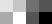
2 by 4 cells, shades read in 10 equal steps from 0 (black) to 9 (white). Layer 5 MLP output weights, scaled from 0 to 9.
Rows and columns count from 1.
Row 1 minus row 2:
2 -2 1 3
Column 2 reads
7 9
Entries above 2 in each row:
4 3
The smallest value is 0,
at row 2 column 4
